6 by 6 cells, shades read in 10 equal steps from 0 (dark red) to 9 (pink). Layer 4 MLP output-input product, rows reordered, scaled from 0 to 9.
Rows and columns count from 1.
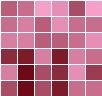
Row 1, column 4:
8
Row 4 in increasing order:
1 1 2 6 7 7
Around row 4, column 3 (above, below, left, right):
5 4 1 1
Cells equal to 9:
2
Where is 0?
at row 5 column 2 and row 6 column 2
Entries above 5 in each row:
4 5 4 3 2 2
